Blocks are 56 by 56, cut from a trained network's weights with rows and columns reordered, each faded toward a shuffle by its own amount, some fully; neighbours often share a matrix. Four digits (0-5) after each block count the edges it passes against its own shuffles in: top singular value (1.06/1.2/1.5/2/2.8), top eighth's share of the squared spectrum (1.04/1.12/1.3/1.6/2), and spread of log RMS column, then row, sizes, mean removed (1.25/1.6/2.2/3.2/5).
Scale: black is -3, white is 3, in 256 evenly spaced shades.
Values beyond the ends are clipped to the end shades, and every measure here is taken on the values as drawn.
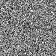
0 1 0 0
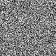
2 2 0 1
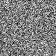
0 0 0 0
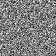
2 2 0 0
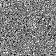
0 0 0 0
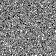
0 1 0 0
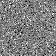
0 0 0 0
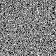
2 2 0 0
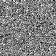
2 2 0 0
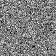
0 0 0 0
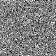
2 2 0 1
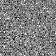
3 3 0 1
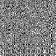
3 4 2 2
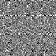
3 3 1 2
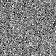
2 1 0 0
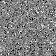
0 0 0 0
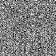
3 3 0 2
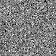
2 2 0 1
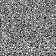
2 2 0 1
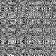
4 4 1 3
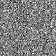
3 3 0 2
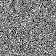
1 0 0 0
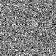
3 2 0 1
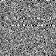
3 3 0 2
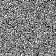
1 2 0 0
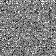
2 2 0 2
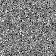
2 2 0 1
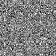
3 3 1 1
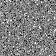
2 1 0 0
